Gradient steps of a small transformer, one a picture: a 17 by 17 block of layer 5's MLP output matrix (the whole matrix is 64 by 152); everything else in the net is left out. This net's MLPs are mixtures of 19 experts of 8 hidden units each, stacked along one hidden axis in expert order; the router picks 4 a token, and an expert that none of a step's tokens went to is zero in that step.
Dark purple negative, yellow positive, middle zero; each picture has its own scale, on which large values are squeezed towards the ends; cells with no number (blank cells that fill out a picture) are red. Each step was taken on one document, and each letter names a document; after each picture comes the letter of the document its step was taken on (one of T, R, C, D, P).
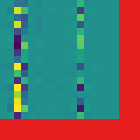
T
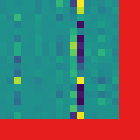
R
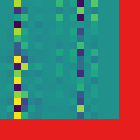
T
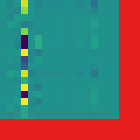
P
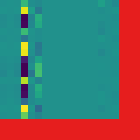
P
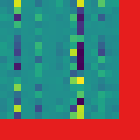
R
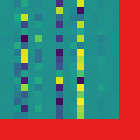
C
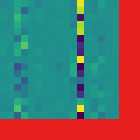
R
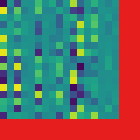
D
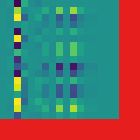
T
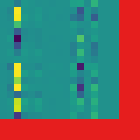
T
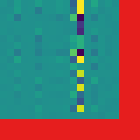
R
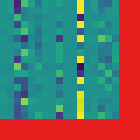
C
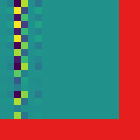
T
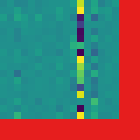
D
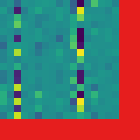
D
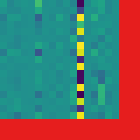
D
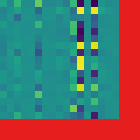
D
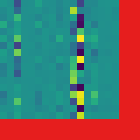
D
